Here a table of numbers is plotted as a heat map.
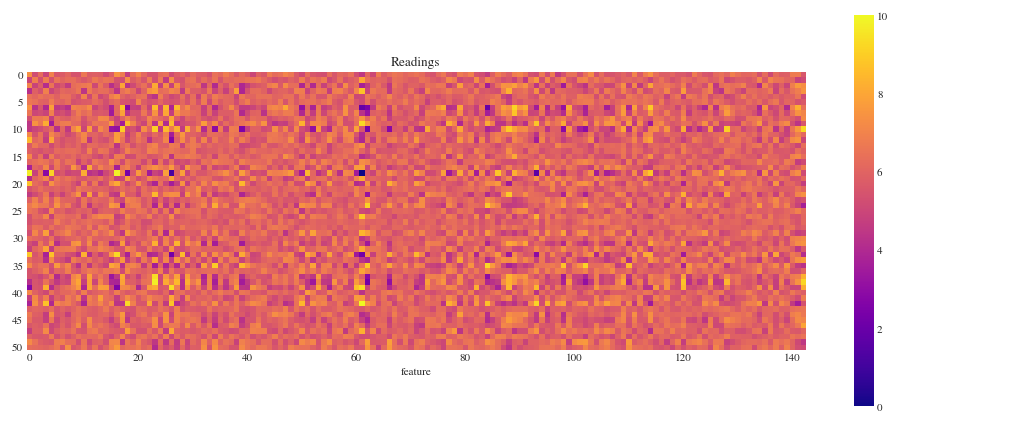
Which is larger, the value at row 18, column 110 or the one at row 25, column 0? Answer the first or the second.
the second
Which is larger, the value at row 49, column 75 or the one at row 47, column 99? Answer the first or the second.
the second
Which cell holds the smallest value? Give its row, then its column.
18, 61
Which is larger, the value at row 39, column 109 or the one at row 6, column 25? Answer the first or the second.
the second
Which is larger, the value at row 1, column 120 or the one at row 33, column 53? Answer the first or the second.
the first
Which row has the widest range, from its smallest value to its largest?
18
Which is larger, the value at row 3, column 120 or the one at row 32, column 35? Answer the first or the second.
the first
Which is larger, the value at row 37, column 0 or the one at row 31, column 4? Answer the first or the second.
the second
